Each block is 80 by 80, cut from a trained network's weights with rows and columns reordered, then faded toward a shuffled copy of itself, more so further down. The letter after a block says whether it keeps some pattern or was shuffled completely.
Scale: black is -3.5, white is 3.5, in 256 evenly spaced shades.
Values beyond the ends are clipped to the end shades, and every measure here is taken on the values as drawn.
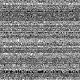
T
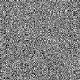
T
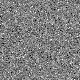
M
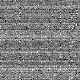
T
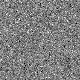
M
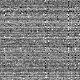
T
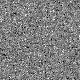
M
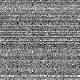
T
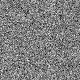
M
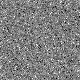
M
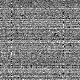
T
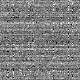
T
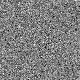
M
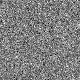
M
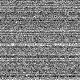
T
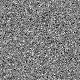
M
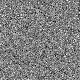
M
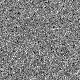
M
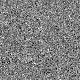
M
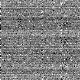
T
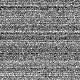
T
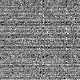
T
